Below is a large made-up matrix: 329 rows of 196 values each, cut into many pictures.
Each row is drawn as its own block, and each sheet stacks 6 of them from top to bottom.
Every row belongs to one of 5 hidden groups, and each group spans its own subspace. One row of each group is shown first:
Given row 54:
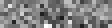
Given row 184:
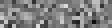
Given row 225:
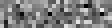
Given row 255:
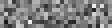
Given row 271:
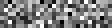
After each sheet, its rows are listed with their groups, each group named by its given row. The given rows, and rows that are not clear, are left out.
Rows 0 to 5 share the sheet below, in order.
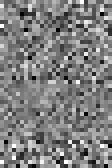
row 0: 225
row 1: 54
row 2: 54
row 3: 184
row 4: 271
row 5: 54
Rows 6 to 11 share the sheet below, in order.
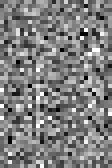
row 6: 225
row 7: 184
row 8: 255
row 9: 255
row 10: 255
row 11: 271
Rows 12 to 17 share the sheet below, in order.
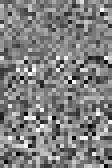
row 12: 225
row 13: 225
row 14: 54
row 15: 271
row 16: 54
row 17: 184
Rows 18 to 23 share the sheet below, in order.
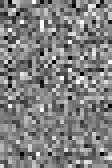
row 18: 271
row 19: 271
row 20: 271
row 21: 271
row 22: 54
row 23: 225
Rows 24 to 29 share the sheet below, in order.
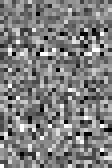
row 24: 255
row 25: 184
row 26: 271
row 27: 271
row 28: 225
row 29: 225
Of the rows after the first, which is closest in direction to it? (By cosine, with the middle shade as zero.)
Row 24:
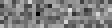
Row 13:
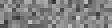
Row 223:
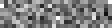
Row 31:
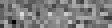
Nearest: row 31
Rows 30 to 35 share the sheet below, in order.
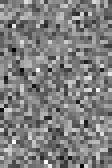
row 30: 184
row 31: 225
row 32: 225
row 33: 184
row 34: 255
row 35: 54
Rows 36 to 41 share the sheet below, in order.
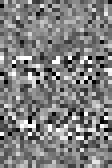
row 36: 255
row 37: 225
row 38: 54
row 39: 184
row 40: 225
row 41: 184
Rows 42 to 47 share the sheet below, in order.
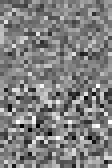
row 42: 184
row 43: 54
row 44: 54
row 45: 184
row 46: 255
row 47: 184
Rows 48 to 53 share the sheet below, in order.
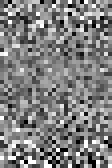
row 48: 271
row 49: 225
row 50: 225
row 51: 271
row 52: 225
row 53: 54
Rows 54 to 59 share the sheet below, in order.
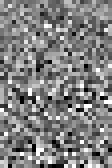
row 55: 54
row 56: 255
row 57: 225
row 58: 184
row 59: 255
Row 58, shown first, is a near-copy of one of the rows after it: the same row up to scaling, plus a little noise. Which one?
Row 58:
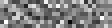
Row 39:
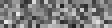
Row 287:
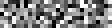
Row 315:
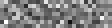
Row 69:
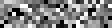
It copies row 315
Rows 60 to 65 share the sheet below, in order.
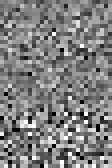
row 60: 184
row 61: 271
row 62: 54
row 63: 271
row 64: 225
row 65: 271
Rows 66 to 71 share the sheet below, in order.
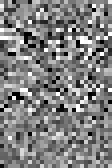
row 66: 255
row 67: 54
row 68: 54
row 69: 184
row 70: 255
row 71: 225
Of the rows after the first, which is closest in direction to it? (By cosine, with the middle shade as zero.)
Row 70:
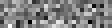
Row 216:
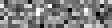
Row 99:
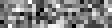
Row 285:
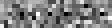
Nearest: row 99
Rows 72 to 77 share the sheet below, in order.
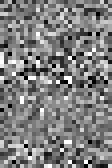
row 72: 54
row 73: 184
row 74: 54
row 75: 225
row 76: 184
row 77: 54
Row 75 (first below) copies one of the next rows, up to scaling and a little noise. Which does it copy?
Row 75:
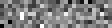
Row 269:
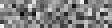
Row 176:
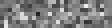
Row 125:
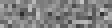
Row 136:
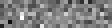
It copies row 136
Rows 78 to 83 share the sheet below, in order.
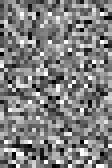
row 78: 225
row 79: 225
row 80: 255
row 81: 54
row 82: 54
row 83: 54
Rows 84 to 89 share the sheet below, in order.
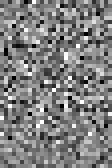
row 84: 184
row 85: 225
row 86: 54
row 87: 271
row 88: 255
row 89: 54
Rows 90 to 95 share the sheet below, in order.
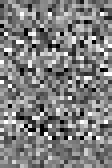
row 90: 225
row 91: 184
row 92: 225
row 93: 271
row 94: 54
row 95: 255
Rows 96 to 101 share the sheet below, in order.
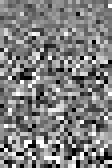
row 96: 54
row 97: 184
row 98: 271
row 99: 255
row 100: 54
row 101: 184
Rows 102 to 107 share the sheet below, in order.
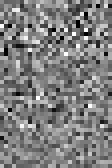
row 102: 184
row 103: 225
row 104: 184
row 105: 255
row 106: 225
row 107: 184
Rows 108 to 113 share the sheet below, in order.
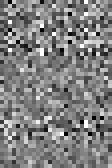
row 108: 271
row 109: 271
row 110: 225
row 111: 255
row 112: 255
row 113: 54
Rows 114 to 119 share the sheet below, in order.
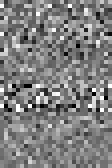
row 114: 255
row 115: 225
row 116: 225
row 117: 255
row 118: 225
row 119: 54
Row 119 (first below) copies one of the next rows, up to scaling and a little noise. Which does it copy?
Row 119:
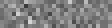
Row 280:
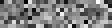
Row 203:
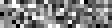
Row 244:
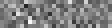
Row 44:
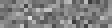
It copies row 244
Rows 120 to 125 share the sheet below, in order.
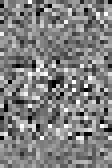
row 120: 255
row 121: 225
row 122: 255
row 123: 225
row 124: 225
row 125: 225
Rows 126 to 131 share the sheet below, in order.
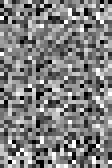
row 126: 255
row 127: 225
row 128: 255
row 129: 255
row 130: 255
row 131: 271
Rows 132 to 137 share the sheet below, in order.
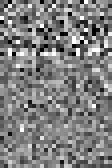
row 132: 271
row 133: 184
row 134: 255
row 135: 54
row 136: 225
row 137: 271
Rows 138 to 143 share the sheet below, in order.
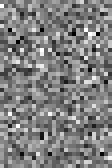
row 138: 225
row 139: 271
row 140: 184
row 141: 184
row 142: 271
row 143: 225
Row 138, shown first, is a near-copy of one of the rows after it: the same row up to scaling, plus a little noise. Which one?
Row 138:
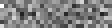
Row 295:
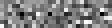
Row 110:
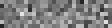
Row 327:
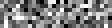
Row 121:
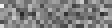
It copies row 121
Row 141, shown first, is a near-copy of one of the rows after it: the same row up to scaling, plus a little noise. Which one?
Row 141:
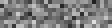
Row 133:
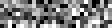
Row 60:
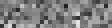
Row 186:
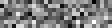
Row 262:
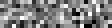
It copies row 186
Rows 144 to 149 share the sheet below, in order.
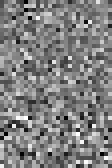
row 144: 54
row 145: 54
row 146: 54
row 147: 255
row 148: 184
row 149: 225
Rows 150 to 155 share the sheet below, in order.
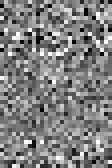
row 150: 255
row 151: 255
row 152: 54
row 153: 271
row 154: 54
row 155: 184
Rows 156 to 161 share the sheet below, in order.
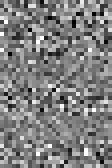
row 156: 184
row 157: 255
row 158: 184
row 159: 271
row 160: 54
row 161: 255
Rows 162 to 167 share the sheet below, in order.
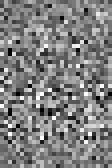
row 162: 255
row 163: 184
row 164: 184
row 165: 255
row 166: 271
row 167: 271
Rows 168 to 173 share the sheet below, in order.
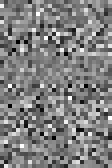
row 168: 255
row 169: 271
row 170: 225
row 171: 271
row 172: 54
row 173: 184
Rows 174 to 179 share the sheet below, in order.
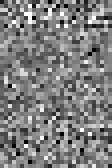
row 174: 271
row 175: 184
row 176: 225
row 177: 271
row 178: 271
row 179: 54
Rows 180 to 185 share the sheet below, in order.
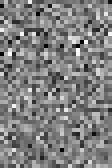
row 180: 255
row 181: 184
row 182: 255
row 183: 271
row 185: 54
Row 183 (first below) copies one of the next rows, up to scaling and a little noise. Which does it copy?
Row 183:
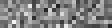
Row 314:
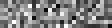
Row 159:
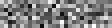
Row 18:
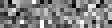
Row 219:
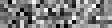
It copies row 314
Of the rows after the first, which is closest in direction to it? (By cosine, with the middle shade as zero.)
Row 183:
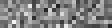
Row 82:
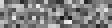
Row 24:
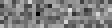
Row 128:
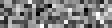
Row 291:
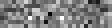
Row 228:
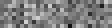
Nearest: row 82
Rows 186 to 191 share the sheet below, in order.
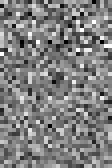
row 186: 184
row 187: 225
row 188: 255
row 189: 225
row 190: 54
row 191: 184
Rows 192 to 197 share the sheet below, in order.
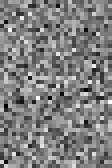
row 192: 184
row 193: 271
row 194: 255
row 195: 225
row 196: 255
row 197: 184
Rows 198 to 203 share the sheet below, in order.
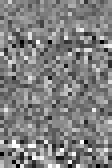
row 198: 271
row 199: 225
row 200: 54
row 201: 54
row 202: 255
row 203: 54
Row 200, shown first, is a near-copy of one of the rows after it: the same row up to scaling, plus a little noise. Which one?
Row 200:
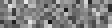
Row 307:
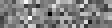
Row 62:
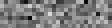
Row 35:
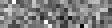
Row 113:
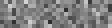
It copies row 113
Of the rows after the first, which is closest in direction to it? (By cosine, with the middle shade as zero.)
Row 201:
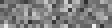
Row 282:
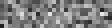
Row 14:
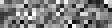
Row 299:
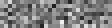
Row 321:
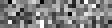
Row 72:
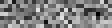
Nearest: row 14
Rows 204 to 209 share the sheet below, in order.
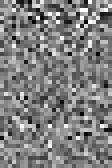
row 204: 54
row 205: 54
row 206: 54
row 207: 54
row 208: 225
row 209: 255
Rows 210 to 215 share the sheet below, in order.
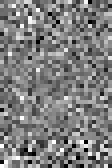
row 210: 54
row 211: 255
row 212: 255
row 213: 225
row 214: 184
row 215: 225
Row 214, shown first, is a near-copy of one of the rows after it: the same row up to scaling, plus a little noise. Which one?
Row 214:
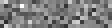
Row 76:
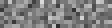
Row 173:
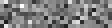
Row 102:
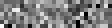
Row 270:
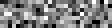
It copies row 173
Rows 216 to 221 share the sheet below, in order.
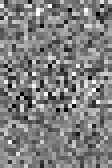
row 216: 255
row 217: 54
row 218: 271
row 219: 271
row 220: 184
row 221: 271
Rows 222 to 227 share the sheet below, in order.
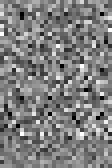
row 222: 225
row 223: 255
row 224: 54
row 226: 271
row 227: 255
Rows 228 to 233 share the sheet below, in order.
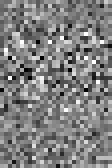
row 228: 54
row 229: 225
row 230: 271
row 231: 225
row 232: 184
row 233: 271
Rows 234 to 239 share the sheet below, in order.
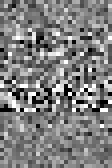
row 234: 54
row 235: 255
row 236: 184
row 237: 54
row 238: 225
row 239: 255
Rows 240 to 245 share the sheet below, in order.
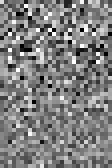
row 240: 54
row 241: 271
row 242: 271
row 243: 271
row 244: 54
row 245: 271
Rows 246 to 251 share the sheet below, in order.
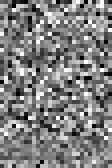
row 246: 54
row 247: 255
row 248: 225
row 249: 255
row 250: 184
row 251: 184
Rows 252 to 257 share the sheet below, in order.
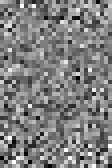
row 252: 184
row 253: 271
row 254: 184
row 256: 184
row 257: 54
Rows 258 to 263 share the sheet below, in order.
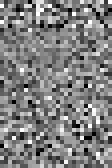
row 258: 255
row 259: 54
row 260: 225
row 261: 54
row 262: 184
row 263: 255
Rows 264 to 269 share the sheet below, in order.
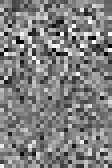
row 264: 255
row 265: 184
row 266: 184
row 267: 225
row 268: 271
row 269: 225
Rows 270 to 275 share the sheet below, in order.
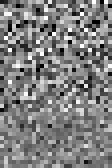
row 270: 184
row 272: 255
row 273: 225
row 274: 225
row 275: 225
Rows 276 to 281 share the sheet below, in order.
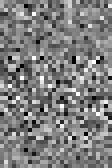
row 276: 54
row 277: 255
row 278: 271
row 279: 271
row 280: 54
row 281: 225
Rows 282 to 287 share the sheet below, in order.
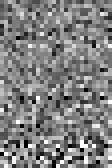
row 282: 225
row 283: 255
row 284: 225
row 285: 225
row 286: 255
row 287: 184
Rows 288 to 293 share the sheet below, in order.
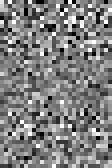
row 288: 54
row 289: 271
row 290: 54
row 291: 54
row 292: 271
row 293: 54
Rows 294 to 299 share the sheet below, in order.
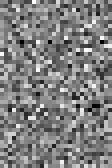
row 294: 184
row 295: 225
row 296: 255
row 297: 184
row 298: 184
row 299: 271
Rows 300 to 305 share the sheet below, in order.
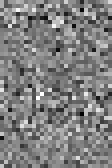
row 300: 255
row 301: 54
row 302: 225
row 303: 255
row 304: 225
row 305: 184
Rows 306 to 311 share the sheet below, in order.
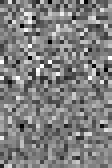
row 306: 271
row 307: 54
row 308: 255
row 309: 184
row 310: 225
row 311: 184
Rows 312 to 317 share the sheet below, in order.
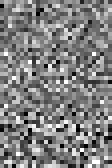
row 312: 255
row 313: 54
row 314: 271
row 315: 184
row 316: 54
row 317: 184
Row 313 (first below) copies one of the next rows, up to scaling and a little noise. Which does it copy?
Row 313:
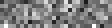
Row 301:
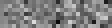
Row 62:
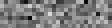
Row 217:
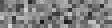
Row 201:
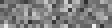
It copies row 201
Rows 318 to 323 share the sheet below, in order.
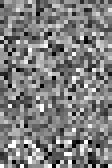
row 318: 255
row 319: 255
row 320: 184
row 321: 271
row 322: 54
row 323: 54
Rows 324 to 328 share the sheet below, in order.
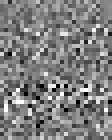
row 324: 271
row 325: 184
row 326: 184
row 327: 225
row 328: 255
